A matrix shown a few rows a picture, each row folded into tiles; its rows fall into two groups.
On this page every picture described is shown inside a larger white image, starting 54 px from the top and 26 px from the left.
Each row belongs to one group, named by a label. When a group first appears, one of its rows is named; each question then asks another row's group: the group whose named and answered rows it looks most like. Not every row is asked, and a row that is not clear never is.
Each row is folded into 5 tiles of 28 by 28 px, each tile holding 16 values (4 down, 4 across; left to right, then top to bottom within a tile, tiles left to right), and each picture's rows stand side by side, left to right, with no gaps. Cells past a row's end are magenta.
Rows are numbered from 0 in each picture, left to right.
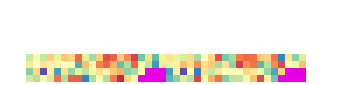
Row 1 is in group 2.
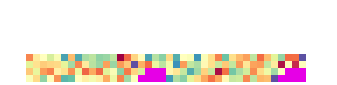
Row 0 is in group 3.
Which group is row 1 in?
2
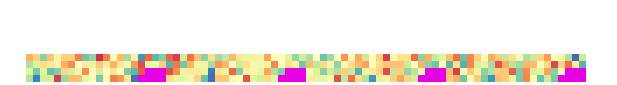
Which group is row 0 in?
2
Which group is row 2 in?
2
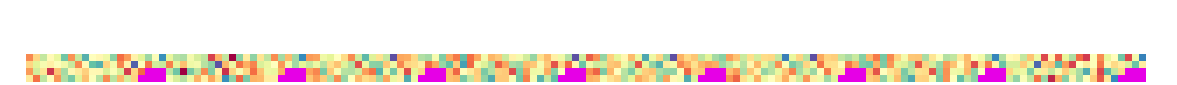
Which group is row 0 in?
3
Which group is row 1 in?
2
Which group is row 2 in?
3
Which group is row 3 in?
3
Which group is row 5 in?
3
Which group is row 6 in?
3
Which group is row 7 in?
2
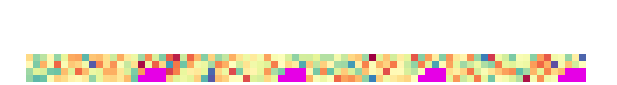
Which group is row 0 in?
2
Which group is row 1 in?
3
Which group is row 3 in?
3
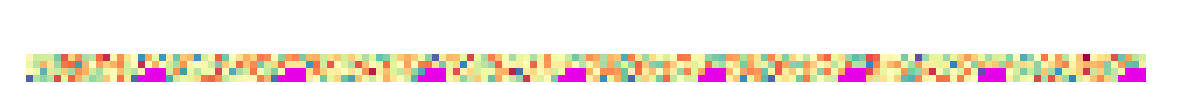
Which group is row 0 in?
2
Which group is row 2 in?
3
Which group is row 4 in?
3
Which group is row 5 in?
3
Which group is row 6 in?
3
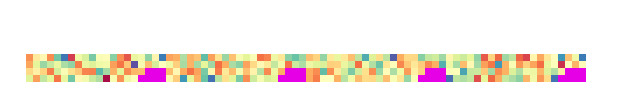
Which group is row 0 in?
3
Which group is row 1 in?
3
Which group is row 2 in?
3
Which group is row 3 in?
2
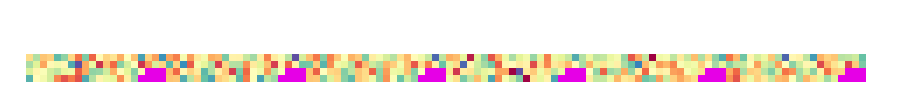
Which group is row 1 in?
3
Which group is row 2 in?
3
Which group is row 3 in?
3
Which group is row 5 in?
3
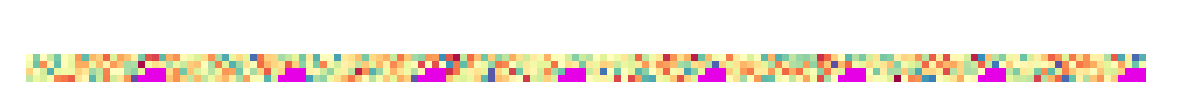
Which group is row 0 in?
2
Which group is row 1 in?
3
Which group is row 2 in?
2
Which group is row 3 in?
3
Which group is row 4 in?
2
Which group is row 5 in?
3
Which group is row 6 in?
2
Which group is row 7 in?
2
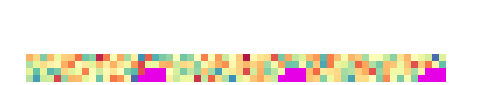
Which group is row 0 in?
2
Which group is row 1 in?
2
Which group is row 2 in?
3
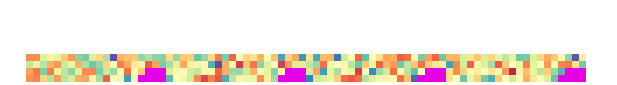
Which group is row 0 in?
3
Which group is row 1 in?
2
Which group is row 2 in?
2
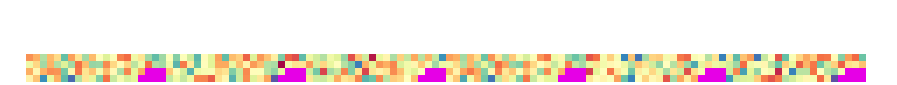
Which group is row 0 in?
3
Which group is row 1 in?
2
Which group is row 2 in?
2
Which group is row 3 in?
3
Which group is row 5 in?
2
